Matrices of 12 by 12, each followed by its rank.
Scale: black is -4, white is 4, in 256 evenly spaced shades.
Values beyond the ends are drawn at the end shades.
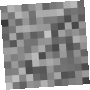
full rank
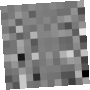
two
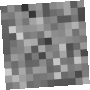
full rank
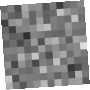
full rank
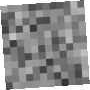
full rank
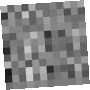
two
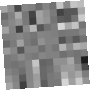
two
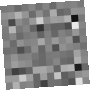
two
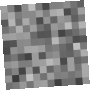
full rank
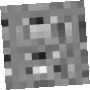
two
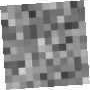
full rank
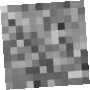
full rank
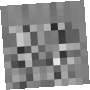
two
